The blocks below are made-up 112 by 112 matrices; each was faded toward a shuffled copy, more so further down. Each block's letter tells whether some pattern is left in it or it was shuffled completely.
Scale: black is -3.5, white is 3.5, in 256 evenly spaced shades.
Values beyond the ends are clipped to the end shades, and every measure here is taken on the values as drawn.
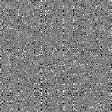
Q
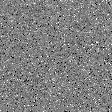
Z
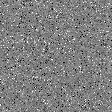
Z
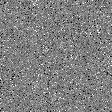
Z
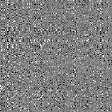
Q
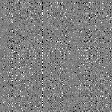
Q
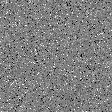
Z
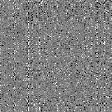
Q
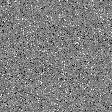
Z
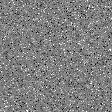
Z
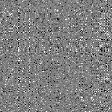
Q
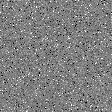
Z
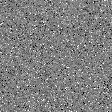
Z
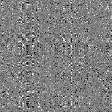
Q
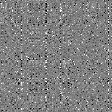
Q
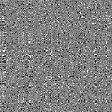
Q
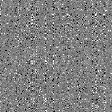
Q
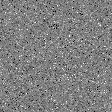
Z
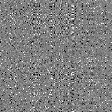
Q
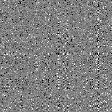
Q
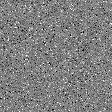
Z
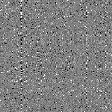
Q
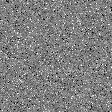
Z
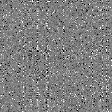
Q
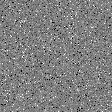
Z
